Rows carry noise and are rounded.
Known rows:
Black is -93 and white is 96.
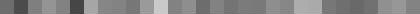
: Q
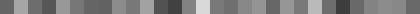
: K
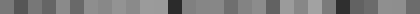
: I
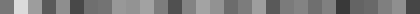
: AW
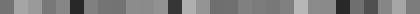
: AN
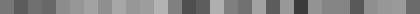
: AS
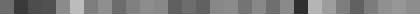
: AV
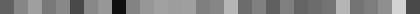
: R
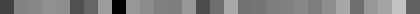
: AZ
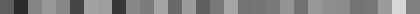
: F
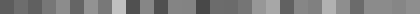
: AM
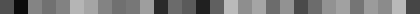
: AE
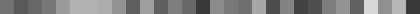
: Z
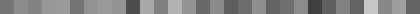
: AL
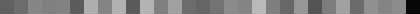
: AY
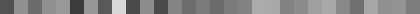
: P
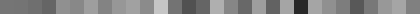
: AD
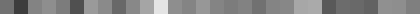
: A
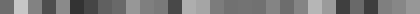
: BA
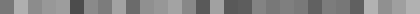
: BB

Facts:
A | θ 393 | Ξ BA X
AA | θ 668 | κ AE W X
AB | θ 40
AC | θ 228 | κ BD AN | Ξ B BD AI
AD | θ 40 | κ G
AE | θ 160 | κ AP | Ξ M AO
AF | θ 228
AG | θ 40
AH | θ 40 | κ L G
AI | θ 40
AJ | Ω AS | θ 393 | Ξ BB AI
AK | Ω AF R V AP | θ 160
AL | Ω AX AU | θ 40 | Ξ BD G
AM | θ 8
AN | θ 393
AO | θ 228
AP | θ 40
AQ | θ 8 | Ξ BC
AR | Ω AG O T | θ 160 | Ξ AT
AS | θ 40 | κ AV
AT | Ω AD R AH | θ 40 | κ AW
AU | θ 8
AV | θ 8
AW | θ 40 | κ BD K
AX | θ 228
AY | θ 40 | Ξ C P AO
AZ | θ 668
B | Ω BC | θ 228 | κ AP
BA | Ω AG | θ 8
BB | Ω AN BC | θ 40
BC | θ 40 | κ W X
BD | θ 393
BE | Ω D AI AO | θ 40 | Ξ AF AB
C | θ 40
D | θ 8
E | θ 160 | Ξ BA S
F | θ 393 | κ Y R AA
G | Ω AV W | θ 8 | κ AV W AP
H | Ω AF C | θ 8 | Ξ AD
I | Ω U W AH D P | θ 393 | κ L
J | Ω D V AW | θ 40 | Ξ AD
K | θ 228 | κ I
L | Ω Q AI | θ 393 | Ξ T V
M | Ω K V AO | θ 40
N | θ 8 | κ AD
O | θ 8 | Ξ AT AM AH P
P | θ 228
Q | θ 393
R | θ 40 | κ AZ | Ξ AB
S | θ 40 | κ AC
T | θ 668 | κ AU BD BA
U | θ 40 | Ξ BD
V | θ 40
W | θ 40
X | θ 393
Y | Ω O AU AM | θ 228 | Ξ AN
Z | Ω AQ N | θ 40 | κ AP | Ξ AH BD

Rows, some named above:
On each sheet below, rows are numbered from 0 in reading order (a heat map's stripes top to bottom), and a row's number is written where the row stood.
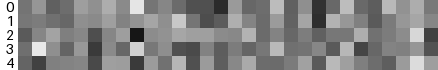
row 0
AH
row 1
AD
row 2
R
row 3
AT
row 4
X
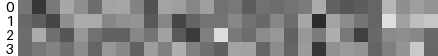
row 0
AJ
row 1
B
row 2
K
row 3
BC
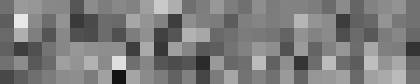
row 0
AG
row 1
T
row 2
AU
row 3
O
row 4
AH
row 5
AA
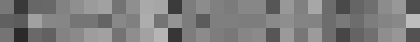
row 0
L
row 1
AK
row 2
L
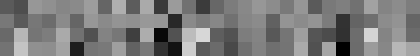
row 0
AR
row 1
I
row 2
AC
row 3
BD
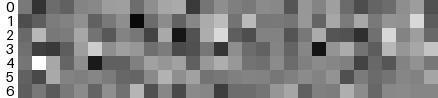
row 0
L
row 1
Y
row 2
AC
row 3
G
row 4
S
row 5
E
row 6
AM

